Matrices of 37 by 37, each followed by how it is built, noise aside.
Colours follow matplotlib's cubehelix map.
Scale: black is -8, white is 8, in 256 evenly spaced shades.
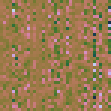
uneven columns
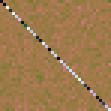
diagonal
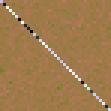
diagonal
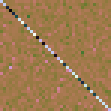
diagonal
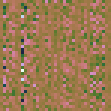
uneven columns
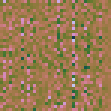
uneven columns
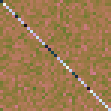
diagonal
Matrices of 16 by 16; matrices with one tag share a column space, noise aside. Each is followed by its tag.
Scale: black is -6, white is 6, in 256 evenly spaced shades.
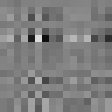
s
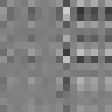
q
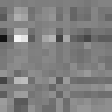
s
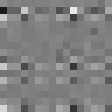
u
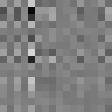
q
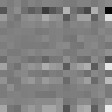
u
